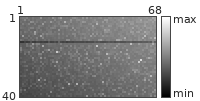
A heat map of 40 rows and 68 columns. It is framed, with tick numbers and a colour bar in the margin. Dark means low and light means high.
The top right is the ninth with the highest average. There is an overall slope up to the top right. Row 13 differs from the rows beside it. There are no regular stripes. The ninth with the lowest average is the bottom left. The halves do not mirror each other.
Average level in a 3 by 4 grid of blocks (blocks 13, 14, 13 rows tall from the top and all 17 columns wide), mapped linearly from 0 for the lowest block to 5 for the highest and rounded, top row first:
2345
1234
0123
